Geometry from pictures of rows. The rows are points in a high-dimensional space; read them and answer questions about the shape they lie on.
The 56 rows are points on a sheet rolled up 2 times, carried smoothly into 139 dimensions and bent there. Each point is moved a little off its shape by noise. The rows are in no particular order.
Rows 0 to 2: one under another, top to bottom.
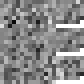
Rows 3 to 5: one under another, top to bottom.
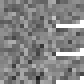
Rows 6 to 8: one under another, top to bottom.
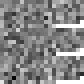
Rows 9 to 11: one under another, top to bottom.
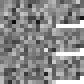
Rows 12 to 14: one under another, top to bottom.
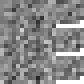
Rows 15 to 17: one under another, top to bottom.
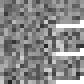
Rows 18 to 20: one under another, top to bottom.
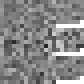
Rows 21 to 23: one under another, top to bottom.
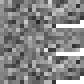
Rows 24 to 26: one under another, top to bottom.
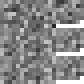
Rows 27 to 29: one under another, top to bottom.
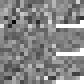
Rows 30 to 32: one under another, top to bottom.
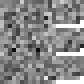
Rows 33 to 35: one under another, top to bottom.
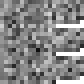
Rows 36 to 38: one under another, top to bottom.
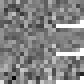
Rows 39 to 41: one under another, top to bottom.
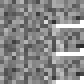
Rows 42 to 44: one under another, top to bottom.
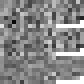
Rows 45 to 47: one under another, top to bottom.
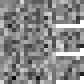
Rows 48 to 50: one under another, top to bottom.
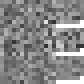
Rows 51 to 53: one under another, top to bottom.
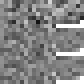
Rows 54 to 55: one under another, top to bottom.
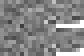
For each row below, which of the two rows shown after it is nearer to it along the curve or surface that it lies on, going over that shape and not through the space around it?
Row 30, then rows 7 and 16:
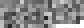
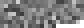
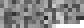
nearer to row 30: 16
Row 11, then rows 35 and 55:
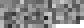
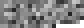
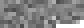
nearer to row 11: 35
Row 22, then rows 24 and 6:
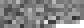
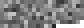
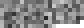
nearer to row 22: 24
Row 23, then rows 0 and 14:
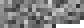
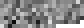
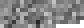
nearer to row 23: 0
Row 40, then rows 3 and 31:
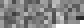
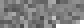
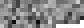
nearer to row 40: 3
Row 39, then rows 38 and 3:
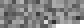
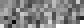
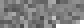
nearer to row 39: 3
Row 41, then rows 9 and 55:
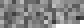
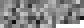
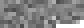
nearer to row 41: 55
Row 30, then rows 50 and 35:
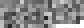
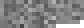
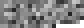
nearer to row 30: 35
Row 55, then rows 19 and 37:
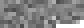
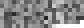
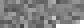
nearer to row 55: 37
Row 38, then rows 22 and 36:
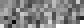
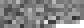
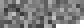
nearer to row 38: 36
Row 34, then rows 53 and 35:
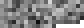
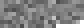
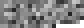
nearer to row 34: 35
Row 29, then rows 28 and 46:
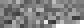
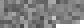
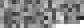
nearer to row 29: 28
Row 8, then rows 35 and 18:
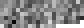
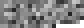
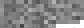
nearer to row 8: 35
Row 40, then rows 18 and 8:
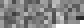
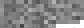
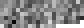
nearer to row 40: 18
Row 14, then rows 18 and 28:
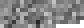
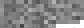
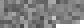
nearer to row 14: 28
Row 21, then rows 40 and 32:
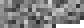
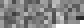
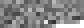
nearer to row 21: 32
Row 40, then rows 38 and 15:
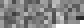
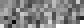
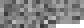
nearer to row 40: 15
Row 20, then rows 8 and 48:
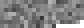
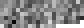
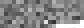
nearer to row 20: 48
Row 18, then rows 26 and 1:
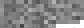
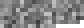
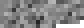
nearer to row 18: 1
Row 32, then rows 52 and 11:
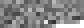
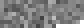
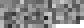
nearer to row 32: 52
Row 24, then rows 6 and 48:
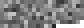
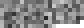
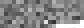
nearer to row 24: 48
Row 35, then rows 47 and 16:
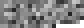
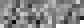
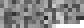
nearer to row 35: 47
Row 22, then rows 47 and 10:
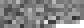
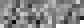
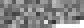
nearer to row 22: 10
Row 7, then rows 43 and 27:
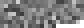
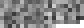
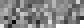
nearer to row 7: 27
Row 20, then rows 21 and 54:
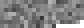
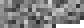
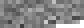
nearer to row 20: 54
